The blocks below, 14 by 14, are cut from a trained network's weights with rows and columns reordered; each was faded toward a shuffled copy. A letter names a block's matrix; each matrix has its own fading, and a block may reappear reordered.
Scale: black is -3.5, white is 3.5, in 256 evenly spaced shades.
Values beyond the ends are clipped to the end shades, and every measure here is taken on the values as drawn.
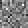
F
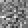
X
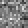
X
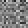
X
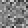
X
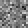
F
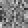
F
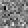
F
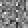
F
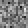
F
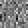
F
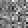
F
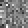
F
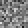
F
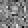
F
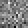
F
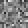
X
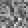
X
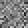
F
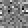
F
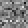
X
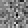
F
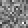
X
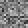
X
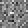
F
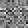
X
